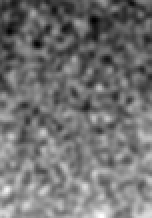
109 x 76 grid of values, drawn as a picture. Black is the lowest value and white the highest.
No single row or column stands out from its neighbours. No lone cell stands out from its neighbours. No regular stripes run through it. The texture is blotchy. Values rise toward the bottom.
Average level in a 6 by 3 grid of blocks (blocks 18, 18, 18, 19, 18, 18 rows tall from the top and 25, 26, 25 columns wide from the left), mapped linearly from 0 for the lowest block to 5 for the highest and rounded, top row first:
000
111
222
333
444
555
